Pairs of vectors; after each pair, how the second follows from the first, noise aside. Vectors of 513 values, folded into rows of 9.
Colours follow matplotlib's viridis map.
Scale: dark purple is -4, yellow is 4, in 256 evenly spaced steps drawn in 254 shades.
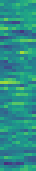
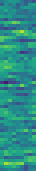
negated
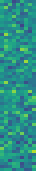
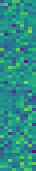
negated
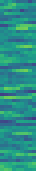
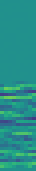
partly zeroed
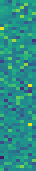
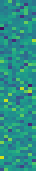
negated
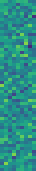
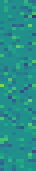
partly zeroed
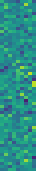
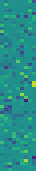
partly zeroed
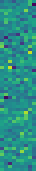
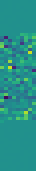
partly zeroed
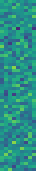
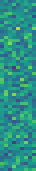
negated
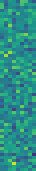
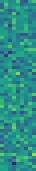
negated
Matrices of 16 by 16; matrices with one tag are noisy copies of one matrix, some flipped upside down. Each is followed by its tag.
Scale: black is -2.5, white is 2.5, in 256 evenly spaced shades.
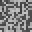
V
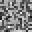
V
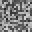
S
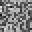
V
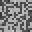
V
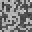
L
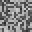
V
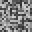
S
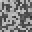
L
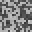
L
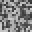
L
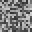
S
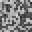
L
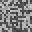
S
